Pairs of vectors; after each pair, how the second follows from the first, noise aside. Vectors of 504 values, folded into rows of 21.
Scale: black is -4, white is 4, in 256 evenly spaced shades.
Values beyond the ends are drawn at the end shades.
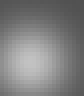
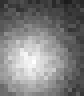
scaled up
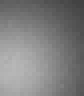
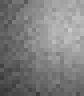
reversed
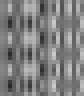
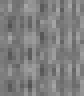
shrunk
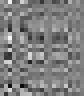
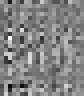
sign-scrambled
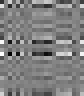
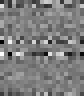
sign-scrambled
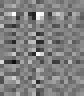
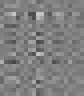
shrunk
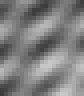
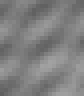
shrunk
